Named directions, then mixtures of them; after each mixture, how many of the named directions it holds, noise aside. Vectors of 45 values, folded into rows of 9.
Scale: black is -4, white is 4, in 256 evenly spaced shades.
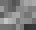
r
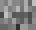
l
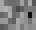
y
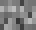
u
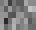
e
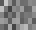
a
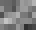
one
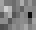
two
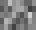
two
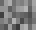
two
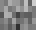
one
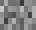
three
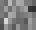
one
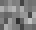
one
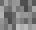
three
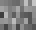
three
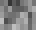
three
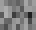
three
